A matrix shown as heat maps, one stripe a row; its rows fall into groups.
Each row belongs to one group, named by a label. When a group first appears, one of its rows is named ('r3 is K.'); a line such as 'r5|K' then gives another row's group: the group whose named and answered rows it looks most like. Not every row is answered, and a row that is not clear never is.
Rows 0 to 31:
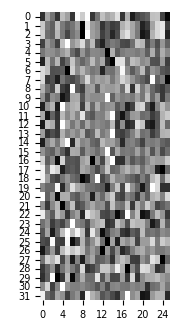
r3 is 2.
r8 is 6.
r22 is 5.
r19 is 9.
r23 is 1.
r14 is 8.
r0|8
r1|5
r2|5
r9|6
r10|2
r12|2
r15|6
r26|2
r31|5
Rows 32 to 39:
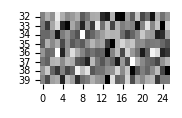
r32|5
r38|8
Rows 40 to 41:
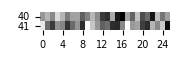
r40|5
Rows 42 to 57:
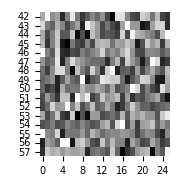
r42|1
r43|5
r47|9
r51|8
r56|8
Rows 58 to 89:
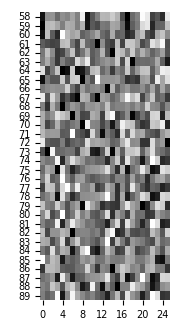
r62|1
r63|8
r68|6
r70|5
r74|9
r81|9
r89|9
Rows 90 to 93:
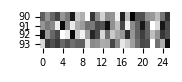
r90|8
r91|9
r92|8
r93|5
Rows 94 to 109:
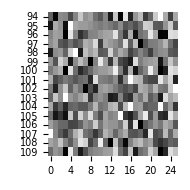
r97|8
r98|8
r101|5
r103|5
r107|1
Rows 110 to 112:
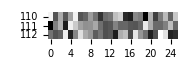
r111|2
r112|9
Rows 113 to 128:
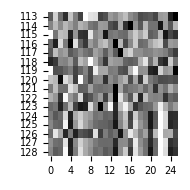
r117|1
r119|5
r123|8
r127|9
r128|9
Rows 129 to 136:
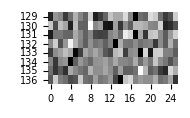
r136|1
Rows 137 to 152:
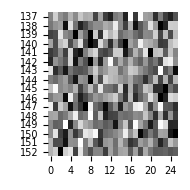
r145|2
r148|2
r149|9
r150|8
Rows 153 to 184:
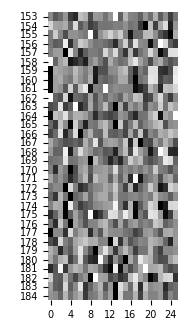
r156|9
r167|8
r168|9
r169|5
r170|6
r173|6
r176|6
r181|2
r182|5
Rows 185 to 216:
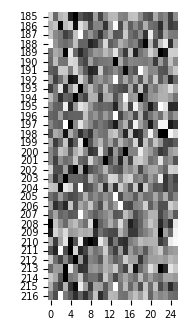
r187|1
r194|8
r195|9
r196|6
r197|9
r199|6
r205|6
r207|1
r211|6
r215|6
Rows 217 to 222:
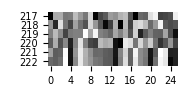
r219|8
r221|9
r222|9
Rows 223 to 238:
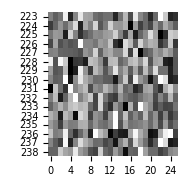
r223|9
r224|8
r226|1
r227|8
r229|6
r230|9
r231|2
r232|2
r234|6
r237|9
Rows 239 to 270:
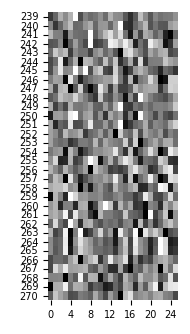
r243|1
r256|5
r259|2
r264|9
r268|1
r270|1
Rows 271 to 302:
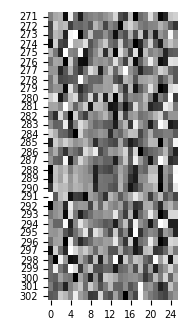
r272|1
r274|2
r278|1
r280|2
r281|5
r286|8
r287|9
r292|2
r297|2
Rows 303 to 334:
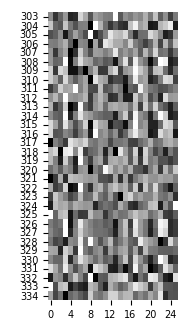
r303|6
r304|5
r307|6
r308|9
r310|5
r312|5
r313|6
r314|9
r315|5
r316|5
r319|6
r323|1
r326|9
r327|9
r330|9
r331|5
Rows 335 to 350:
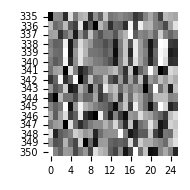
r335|2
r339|9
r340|9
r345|9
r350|5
